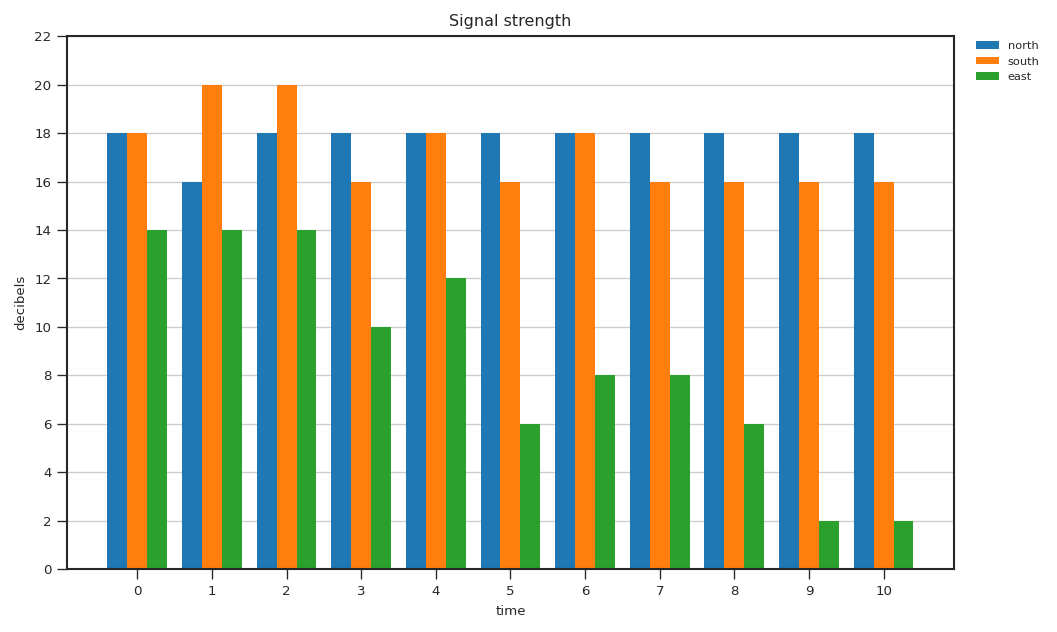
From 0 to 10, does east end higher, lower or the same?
lower
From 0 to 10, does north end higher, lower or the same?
the same
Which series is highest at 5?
north
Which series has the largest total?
north
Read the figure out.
Title: Signal strength
x-axis: time, ticks 0 1 2 3 4 5 6 7 8 9 10
y-axis: decibels, ticks 0 2 4 6 8 10 12 14 16 18 20 22
Legend: north, south, east
Values:
north: 18 16 18 18 18 18 18 18 18 18 18
south: 18 20 20 16 18 16 18 16 16 16 16
east: 14 14 14 10 12 6 8 8 6 2 2
